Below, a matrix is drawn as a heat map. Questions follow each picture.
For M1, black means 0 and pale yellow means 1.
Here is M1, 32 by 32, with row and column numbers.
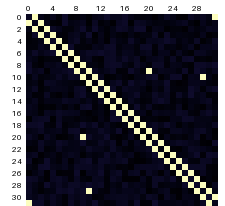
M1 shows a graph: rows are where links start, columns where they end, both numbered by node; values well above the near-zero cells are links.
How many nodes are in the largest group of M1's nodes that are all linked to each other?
2
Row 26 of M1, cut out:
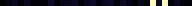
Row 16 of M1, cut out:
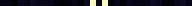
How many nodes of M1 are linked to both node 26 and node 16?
0
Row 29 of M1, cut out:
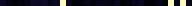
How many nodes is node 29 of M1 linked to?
3
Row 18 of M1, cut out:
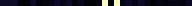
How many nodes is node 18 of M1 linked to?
2
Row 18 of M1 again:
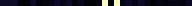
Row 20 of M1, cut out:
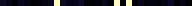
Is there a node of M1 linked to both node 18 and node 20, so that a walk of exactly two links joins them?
yes
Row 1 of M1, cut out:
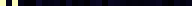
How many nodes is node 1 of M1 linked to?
2
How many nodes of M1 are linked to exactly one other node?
0
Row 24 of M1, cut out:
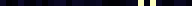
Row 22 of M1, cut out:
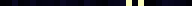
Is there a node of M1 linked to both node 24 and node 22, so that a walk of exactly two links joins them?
yes
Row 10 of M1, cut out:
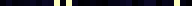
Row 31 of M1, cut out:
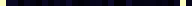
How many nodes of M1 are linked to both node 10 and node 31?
0
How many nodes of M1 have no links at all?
0
